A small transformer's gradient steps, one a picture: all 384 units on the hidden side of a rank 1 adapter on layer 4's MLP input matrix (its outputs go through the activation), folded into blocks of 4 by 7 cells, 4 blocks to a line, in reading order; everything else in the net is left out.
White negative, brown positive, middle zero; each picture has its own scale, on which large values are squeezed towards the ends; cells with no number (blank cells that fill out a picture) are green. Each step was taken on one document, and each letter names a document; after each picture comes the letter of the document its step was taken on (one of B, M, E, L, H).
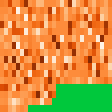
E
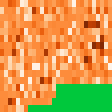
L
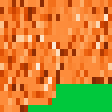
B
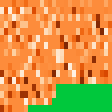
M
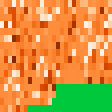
L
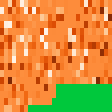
B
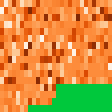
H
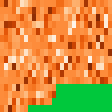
E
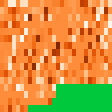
L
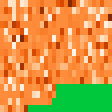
L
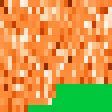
L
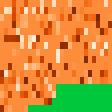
M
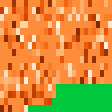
M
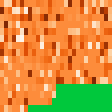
B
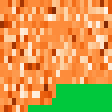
L
